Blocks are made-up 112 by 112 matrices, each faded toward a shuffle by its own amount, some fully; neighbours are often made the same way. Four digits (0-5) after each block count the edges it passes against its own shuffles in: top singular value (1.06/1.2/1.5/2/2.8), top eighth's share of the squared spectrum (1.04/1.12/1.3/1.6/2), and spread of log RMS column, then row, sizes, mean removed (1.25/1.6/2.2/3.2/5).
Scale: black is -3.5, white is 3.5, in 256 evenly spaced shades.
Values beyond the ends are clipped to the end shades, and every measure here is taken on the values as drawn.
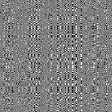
5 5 4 3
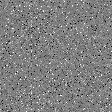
1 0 0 0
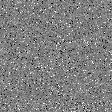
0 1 0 1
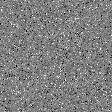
0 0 0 0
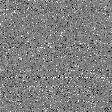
2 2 0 2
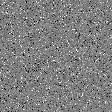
0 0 0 0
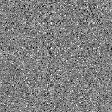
4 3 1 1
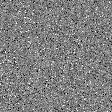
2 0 0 0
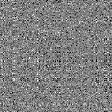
4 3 2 2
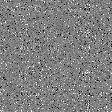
3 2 1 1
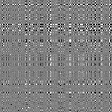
5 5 4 4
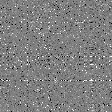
4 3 1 2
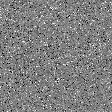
0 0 0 0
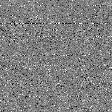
2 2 0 3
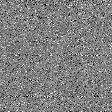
1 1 0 2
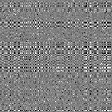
5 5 4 4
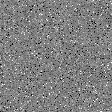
3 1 0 0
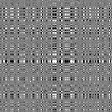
5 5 4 5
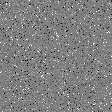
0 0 0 0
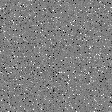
1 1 0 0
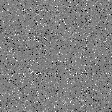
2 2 1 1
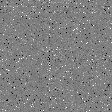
2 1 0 1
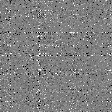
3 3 2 3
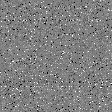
1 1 1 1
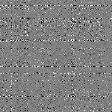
3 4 3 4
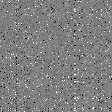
4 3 1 1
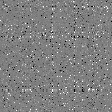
4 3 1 1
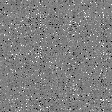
3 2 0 1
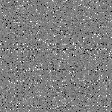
4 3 1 2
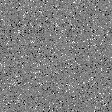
3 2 1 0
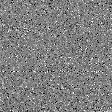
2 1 0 2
